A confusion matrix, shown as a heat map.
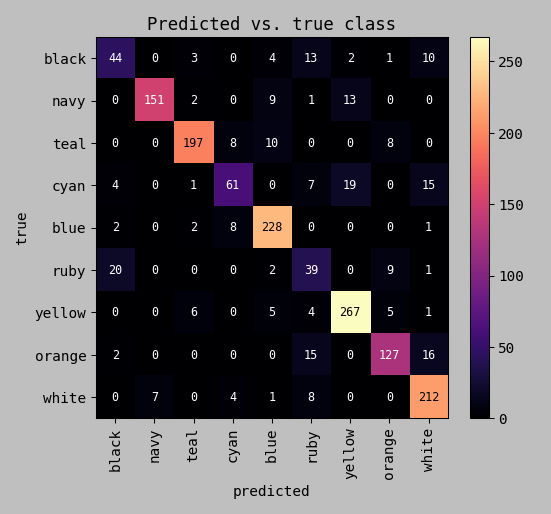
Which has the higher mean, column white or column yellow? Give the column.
yellow
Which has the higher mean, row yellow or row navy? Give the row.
yellow
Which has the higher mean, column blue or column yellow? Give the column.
yellow
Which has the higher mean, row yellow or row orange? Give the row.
yellow
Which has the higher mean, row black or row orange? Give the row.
orange
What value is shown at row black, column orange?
1
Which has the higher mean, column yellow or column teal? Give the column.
yellow
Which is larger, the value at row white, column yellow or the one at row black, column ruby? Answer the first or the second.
the second
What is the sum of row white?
232
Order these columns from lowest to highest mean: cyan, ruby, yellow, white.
cyan, ruby, white, yellow
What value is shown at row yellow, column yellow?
267
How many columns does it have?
9
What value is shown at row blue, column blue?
228
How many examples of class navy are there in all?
176
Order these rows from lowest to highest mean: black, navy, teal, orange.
black, orange, navy, teal
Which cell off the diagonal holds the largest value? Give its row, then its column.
ruby, black
